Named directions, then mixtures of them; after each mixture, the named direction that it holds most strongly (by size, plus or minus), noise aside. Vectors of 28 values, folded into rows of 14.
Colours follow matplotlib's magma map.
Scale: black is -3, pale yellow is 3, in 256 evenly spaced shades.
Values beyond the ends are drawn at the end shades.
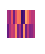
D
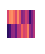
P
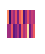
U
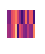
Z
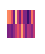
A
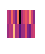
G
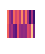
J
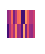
D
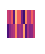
D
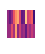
Z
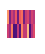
U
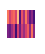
J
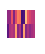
D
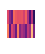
J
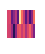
G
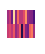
J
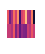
J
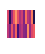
Z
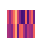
Z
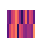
Z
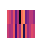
D
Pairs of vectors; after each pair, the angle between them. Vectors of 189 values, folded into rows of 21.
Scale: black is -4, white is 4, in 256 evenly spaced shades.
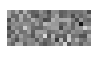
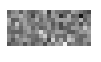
partly aligned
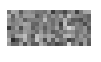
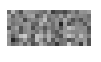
nearly parallel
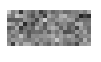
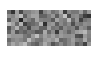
partly aligned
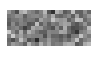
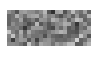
nearly parallel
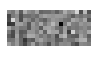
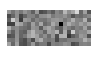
nearly parallel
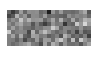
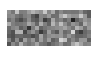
orthogonal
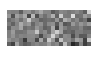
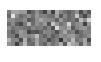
partly opposed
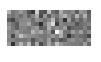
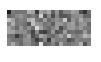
partly opposed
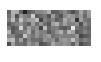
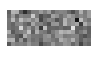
nearly parallel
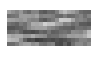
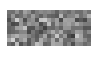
orthogonal
